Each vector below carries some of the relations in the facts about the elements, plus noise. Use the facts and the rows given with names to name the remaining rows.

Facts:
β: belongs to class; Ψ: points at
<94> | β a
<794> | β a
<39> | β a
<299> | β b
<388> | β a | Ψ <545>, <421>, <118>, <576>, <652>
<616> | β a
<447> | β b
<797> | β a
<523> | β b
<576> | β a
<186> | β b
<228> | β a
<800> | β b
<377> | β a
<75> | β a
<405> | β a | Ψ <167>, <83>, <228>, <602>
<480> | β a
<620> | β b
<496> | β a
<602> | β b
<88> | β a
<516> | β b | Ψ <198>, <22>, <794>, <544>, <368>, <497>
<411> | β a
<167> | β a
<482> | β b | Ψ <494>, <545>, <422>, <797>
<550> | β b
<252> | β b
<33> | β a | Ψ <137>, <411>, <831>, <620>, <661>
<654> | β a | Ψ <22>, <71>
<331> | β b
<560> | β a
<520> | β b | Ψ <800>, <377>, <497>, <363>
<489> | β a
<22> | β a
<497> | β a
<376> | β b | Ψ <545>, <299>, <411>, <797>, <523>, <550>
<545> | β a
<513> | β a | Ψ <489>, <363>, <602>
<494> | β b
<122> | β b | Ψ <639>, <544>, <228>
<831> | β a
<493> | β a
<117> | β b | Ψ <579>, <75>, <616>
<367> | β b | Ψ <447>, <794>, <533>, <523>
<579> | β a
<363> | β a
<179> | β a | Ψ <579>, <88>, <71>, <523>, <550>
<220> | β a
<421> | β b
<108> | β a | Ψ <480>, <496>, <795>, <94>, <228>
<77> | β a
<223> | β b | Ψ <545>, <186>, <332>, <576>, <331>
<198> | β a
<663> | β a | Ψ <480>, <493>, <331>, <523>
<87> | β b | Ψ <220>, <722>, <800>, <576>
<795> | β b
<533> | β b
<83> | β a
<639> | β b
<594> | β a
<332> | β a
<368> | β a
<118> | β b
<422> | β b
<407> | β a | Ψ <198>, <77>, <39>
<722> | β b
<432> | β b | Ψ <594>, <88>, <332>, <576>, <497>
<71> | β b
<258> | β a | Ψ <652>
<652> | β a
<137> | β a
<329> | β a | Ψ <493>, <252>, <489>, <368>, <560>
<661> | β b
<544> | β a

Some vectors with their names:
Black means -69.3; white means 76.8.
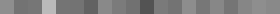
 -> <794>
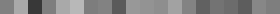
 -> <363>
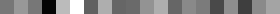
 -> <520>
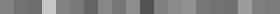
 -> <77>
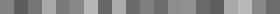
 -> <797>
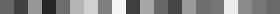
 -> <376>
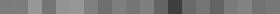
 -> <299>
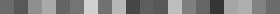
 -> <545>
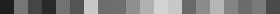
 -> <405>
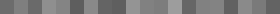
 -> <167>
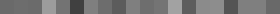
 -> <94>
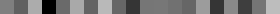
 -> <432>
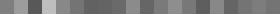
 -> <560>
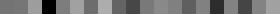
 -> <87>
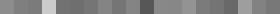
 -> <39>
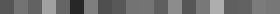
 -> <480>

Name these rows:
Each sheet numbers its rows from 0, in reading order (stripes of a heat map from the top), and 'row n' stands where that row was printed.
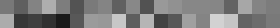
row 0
<544>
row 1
<179>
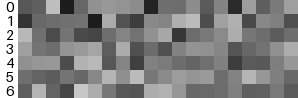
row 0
<223>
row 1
<228>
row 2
<579>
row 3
<497>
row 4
<800>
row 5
<33>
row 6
<602>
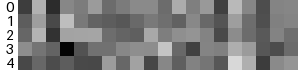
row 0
<329>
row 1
<493>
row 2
<489>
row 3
<117>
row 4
<663>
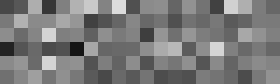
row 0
<482>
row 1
<252>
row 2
<198>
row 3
<108>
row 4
<368>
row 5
<331>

